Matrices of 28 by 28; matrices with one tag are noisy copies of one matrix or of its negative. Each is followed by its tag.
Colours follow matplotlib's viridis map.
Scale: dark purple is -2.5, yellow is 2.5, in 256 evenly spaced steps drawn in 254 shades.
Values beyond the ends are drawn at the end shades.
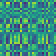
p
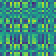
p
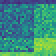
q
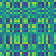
p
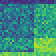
q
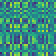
p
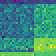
q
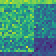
q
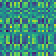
p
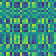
p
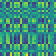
p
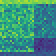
q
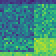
q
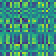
p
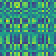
p
